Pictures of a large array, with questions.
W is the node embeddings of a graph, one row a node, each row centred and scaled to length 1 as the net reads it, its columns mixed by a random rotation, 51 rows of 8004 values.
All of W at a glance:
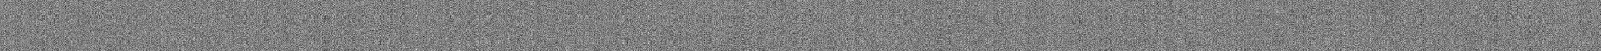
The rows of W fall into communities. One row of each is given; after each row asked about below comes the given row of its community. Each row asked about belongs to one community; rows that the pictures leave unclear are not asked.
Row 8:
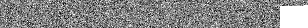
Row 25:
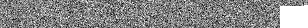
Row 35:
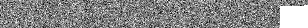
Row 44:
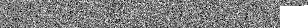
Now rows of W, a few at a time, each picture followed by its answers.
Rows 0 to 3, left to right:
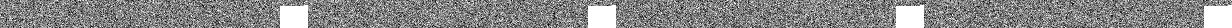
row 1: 44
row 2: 35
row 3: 8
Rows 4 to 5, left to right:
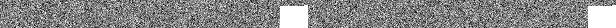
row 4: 35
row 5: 44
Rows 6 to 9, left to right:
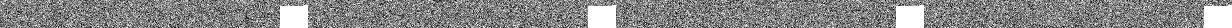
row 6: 8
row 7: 25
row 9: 35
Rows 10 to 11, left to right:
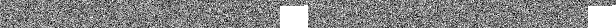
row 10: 25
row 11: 35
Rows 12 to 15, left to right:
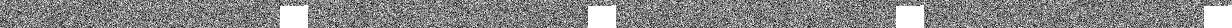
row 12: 8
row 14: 35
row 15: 25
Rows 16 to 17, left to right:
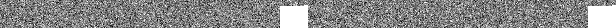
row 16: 25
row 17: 35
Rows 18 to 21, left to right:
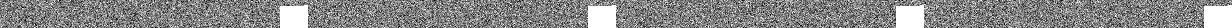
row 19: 44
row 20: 8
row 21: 25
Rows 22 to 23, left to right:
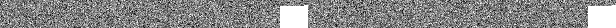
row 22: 35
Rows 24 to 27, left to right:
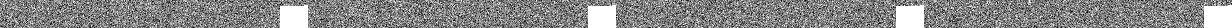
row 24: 35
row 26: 8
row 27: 8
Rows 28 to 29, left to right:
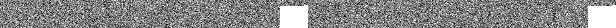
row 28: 35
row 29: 44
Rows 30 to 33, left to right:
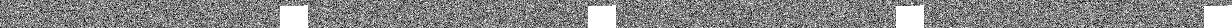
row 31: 35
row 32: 25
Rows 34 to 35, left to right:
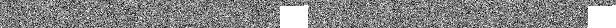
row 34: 25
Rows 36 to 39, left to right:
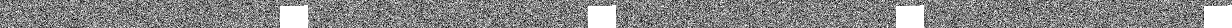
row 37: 25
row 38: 8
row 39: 8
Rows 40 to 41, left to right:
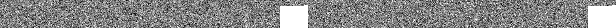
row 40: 25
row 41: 44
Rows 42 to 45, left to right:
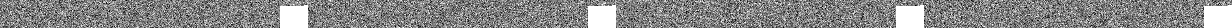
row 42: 25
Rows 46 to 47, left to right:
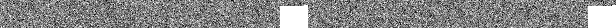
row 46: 25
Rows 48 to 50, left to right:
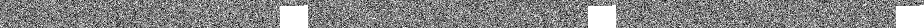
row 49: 25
